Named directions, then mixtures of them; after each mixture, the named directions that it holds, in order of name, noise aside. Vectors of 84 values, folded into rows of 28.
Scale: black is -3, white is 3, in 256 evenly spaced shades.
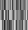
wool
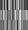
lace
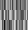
wool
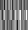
lace, wool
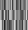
wool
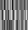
lace, wool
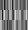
lace, wool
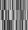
wool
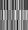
lace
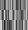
wool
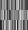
lace, wool
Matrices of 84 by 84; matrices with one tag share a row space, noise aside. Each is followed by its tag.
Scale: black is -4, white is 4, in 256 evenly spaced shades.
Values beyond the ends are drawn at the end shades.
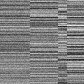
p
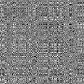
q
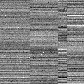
p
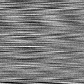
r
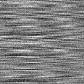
r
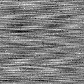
r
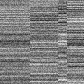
p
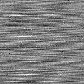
r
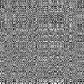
q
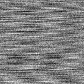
r
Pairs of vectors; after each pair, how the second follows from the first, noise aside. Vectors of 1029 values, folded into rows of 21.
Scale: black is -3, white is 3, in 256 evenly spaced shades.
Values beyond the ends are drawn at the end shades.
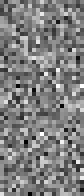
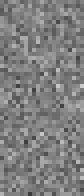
shrunk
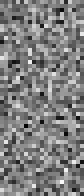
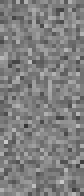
shrunk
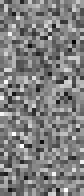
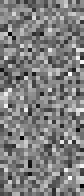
shuffled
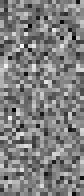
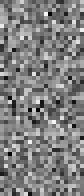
shuffled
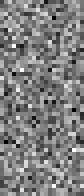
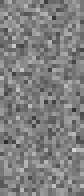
shrunk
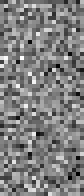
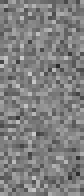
shrunk
